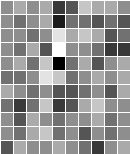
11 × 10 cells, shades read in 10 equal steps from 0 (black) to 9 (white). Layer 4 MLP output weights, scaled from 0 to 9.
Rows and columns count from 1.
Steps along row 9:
down up down down up same up down up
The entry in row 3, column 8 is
6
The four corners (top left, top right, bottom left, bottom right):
5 5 3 6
